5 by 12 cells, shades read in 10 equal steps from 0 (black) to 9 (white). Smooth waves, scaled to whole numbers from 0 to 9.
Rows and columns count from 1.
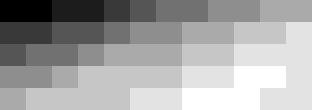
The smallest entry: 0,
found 2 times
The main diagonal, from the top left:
0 2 4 7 7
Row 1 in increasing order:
0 0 1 1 2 3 4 4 5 5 6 6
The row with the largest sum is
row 5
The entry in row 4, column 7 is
7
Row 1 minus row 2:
-2 -2 -2 -2 -2 -2 -1 -2 -1 -2 -1 -2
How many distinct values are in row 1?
7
